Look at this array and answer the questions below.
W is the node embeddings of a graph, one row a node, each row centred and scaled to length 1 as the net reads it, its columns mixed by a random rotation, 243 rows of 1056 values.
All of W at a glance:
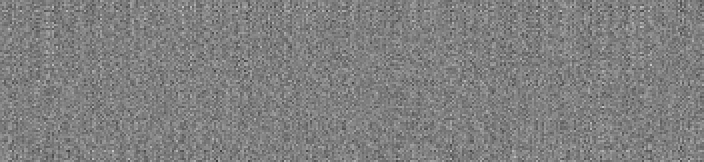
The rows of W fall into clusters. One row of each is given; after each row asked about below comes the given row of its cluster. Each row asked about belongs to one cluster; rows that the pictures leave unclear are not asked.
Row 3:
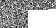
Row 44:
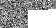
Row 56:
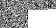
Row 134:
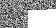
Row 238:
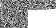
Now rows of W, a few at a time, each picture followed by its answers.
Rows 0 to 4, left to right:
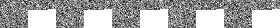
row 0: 3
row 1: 134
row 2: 44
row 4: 44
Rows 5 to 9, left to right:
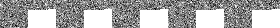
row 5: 238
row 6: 44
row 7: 44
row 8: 3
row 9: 3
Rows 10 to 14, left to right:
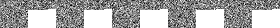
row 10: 3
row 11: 3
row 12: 56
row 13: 238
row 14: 3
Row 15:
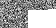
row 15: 44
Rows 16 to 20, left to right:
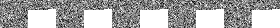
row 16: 44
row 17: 44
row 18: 56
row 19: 3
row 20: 134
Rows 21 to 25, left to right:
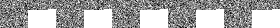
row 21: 134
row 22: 3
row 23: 3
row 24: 56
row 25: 134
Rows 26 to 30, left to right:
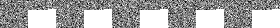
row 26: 44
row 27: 3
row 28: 134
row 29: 134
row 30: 3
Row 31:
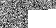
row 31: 44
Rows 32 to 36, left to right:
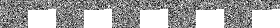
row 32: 44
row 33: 3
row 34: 3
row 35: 134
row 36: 3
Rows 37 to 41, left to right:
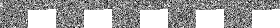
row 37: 238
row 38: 56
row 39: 3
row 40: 238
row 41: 3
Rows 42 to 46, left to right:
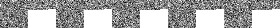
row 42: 238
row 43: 238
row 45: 238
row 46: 134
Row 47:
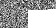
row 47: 3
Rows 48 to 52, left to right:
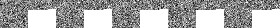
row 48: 44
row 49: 3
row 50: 3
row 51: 134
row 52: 3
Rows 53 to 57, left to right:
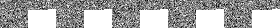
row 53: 44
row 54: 3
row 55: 134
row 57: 44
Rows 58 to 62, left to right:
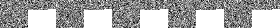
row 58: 56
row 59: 238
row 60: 56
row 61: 134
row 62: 238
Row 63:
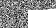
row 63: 3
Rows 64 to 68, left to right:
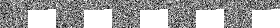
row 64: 134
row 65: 238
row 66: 3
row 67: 44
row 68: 3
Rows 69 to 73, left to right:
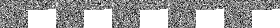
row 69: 3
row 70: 238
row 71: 238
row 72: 238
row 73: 3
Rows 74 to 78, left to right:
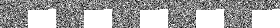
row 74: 44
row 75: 134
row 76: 3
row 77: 56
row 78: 3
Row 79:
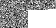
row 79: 3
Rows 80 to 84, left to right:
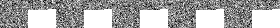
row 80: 56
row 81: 134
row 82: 44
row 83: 44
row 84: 3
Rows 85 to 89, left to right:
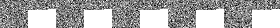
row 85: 3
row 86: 238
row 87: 3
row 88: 44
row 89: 56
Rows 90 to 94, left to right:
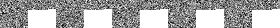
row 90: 134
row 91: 238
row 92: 134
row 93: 56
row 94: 3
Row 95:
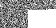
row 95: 238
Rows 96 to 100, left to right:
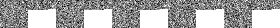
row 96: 3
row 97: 56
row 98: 3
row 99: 238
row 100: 134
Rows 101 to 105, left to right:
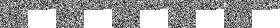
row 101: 3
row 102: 134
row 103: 44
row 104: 44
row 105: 238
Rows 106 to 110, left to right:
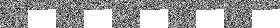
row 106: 134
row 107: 238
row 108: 44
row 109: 3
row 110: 238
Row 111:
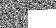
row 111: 134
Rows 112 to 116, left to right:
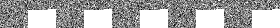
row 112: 134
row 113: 3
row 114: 134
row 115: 238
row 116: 3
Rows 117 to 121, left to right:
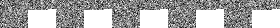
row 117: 56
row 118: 3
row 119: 134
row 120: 56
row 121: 44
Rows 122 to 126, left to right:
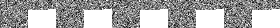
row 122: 56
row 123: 238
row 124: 56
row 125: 238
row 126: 56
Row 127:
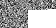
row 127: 56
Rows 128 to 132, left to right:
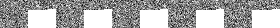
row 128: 3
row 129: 134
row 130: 3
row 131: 44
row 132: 44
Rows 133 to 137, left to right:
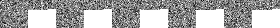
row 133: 56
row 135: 238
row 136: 134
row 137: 44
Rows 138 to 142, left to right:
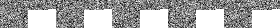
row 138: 44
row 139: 56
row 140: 44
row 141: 56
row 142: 44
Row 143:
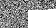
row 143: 3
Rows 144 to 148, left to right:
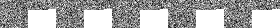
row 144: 44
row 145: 3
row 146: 3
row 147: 238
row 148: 44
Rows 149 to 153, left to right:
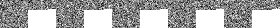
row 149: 56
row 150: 3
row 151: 134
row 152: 44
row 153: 44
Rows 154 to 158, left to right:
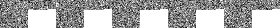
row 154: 56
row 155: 238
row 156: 134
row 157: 56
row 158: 44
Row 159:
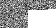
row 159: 134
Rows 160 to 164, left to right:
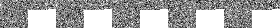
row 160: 238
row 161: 238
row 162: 44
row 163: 56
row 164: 3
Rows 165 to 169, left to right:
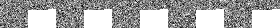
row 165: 44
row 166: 134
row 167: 3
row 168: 56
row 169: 44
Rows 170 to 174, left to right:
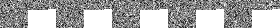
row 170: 134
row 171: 238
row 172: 56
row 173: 56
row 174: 238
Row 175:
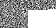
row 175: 3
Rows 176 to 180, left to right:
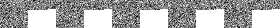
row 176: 134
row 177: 44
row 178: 44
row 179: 238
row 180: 134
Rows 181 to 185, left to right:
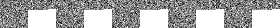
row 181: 3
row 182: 56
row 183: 238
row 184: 56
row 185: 56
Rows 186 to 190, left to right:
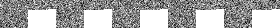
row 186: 238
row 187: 134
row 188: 56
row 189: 238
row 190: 56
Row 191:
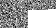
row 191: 134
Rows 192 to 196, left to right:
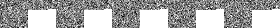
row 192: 56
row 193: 56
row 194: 238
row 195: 44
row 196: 3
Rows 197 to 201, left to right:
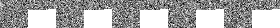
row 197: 238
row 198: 134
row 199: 44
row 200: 56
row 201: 44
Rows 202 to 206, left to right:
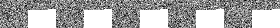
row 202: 134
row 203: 238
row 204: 238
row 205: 44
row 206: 56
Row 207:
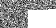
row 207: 238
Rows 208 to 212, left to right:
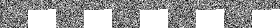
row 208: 56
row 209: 134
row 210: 238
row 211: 238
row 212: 56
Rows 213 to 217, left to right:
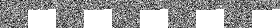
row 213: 56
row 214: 238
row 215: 44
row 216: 3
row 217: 44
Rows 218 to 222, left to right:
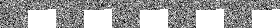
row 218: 134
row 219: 3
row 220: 44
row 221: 44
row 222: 44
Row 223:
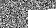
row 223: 3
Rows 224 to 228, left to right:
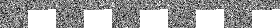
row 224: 134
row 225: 238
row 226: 238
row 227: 238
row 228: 3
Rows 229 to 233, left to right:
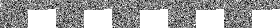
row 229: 238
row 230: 44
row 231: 134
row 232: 44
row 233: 238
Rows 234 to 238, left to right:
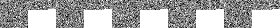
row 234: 44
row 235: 238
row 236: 44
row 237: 56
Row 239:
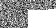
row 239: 238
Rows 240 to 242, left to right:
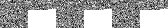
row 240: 44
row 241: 3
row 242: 44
